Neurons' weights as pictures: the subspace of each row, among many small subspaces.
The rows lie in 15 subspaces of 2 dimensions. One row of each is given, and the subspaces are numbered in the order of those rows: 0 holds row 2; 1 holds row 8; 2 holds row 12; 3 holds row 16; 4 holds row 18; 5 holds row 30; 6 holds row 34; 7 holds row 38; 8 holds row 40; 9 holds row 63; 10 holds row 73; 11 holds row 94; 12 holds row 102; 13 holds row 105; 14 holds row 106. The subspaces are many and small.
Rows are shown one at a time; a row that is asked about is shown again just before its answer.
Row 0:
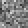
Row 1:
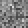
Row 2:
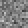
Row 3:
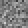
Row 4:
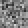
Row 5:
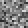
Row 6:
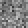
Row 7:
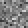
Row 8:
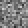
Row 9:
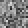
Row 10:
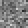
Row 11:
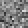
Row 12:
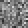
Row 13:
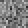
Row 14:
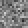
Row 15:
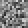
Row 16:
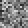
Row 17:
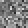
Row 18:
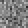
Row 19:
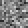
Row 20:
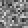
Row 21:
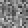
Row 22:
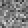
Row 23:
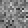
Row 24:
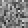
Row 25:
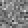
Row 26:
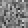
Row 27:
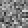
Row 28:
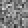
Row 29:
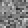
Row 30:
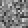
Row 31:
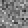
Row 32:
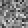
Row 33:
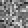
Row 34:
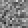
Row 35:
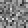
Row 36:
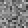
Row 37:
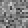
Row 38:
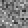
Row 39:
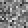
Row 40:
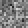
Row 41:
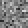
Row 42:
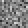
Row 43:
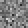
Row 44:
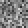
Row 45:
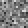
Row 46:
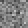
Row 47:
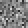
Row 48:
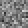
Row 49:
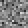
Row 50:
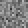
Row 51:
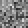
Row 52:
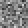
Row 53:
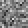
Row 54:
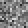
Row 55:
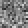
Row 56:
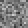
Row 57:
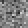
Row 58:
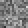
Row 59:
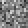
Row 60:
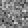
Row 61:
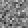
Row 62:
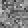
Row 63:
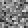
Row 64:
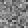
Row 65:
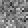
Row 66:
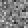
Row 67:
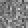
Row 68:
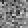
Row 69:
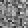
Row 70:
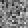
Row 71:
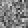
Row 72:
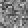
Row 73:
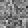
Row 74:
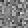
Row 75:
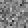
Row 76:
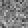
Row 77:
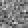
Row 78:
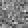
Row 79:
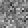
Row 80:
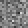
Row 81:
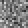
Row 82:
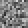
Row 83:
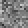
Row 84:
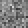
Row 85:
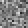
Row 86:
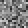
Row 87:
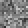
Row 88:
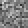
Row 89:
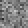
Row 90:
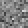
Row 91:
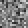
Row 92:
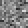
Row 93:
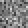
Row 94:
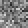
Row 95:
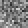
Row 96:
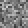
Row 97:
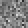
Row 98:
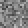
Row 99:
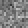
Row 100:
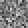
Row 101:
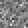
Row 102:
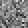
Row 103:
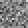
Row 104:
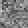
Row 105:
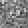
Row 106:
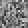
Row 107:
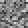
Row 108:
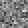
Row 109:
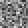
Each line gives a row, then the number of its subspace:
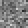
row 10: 10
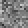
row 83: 3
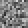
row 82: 6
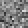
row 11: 9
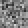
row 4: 1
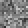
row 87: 10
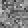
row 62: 3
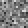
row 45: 0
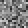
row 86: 9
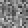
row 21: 7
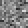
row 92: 10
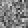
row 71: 5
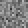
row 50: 14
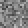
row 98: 13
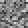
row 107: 8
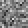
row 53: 12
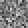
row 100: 12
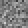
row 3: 6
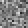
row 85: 7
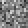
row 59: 3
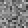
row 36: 9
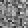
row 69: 7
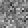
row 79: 11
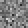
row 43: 12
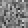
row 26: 14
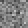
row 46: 13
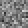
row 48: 0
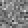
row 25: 2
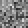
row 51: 8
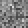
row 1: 8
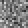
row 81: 4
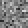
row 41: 4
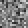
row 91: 7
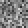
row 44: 0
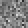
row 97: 12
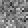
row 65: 11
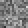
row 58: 10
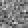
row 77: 2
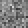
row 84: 8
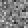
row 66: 0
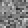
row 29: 10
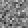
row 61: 6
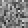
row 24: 14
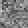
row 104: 3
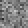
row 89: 3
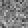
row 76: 12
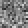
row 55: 2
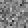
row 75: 14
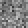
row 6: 8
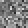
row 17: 11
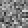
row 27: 0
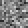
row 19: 10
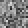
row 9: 4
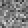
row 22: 12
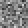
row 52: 1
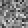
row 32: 12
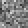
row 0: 3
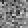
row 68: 13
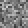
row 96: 13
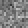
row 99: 8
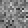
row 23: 11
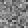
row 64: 9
